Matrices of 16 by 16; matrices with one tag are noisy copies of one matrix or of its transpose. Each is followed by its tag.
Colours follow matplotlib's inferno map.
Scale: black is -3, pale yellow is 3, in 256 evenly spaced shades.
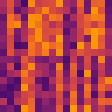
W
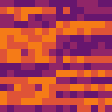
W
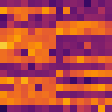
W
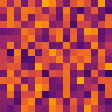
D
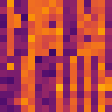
W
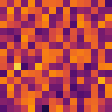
D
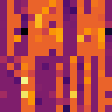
W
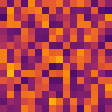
D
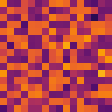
D
